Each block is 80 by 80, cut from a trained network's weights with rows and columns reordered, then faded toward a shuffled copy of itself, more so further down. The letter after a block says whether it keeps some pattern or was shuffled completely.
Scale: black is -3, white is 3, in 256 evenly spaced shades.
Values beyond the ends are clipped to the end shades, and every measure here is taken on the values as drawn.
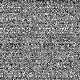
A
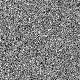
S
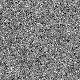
S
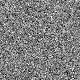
S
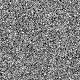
S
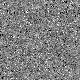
S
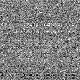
A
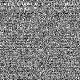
A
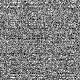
A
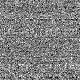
A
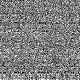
A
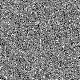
S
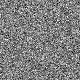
S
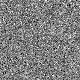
S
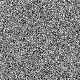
S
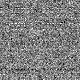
A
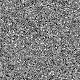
S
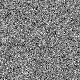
S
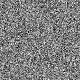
A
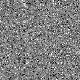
A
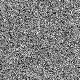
S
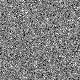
S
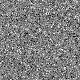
S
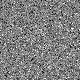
S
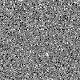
A
